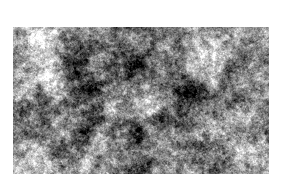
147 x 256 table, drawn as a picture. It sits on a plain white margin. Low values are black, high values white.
Odd rows or columns: none. Mirror symmetry: none. Slope: none.
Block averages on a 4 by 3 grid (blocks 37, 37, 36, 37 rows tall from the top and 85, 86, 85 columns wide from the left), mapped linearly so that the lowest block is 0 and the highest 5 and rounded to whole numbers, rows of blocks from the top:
4 0 5 / 3 0 2 / 0 1 3 / 4 2 3
